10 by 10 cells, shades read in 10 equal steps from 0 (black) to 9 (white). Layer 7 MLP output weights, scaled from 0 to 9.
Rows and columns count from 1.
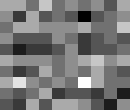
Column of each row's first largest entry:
4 3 10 1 6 8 4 7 4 3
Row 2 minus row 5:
2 1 4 1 1 -2 -2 0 1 1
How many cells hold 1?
3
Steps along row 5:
down up same up up down up same up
